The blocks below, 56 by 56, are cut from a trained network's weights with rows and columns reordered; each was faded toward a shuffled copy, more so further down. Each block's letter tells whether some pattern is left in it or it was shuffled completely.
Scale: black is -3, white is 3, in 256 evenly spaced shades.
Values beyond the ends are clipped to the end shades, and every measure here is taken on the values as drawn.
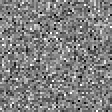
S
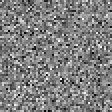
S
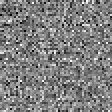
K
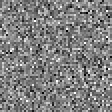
S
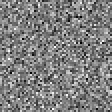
S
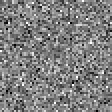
S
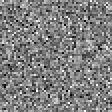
S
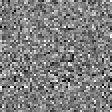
K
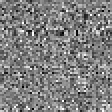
K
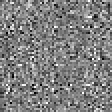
K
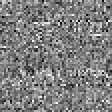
K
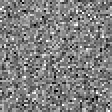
S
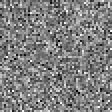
S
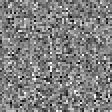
K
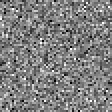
S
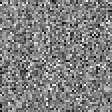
K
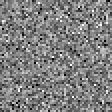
S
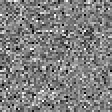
K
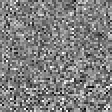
K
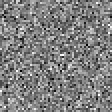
K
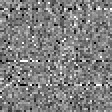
K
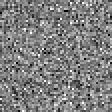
S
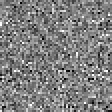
K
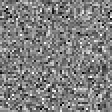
K
